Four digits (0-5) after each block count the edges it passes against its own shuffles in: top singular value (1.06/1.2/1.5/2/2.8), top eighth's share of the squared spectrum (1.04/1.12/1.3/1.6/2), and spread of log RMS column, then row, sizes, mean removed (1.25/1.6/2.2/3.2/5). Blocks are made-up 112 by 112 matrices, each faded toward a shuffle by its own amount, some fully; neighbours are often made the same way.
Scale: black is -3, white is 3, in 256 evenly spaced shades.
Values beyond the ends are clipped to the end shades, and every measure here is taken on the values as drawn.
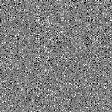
4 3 2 2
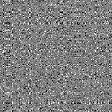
5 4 3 3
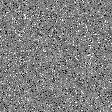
1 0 0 0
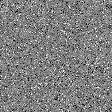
2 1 0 0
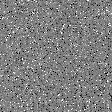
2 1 0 0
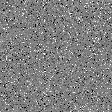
3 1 0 0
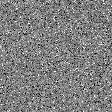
2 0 0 0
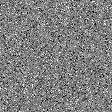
0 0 0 0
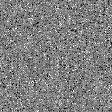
3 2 1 1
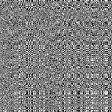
5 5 4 4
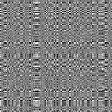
5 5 4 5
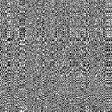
5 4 4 3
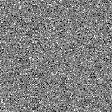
4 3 1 1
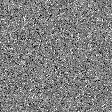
0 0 0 0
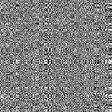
5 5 4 4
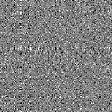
4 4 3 3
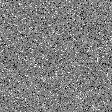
1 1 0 0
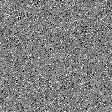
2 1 0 0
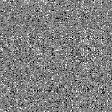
4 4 2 2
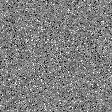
1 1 0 0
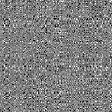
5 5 3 3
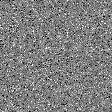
1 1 0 0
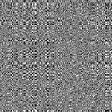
5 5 4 4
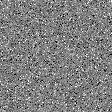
1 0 0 0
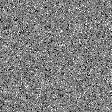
3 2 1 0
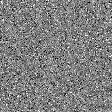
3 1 0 0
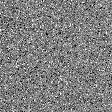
2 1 0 0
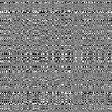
5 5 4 5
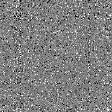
2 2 2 2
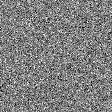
0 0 0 0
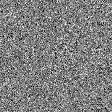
3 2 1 0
